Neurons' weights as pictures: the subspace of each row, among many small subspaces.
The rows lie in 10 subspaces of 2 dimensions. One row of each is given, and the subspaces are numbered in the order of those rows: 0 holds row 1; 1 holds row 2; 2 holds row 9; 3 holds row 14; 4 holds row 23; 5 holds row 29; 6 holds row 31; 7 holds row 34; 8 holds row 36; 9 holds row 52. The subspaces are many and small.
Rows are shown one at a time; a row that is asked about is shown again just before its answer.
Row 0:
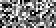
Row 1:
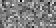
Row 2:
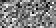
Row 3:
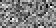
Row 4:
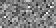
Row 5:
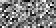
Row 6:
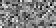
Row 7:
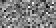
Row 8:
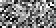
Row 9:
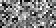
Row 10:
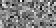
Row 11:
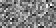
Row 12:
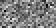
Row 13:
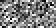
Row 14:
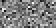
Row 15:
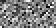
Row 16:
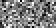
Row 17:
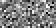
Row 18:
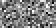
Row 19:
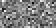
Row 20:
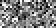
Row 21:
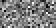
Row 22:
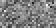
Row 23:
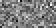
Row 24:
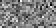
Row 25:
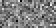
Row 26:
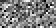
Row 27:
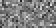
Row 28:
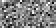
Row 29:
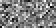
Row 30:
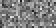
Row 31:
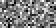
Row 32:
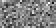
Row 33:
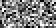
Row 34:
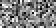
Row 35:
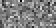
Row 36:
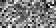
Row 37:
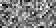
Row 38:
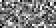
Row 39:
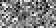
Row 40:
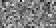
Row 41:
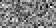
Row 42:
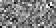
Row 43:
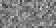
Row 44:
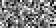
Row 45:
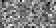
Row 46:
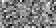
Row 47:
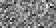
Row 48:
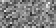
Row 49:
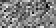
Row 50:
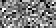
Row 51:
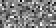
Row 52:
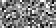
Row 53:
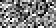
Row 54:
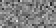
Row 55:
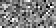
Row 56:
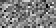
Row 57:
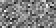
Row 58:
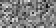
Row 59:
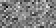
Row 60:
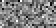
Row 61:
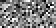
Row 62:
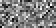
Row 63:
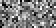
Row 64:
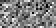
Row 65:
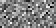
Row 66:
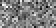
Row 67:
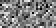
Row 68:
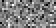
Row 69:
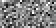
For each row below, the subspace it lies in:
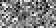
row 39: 2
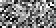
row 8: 8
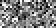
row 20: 2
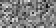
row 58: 7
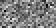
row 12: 4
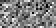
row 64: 1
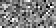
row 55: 9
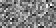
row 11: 6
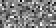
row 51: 1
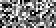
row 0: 7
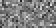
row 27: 5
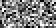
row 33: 3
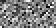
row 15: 3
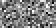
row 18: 9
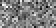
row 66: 2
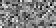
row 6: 5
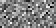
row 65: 3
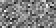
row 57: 4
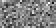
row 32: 1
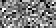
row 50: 3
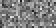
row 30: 7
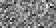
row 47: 6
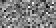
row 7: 9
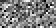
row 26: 5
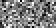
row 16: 2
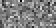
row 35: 0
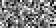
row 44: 4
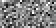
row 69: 1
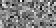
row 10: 0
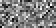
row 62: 5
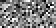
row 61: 9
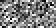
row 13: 4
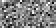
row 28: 1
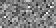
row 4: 3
